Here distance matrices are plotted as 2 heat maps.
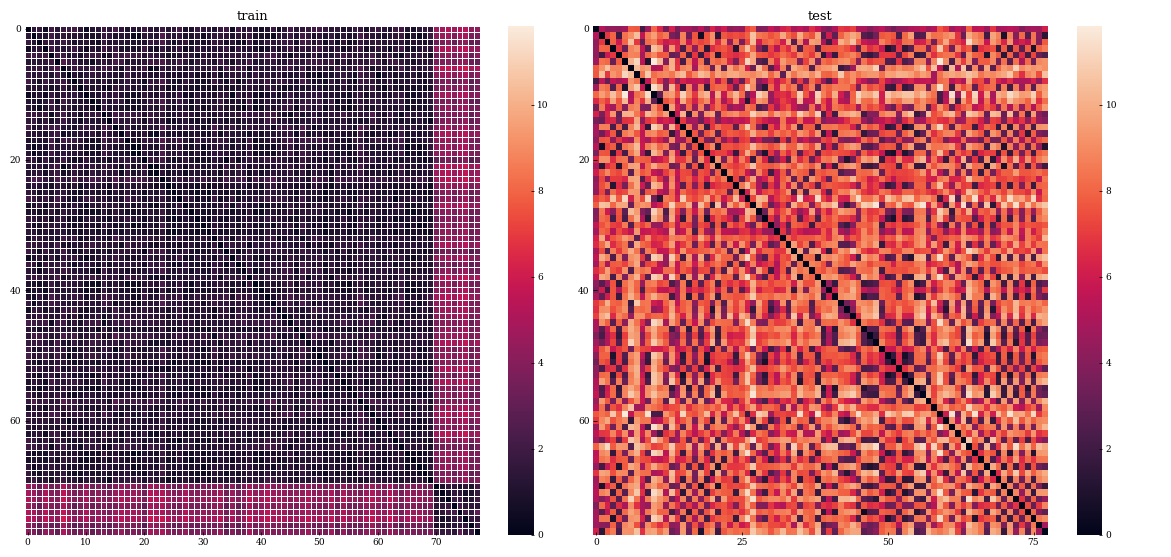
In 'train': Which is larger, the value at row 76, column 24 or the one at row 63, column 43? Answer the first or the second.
the first
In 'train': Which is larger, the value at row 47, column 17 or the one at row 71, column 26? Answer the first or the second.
the second
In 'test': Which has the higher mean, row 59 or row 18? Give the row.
59
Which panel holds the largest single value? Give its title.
test
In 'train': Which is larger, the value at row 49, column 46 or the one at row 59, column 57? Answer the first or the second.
the second
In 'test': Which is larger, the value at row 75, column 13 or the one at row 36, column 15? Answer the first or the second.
the first
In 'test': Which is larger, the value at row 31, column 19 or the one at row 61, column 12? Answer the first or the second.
the first
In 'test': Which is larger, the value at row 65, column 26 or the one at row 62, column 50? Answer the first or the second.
the first
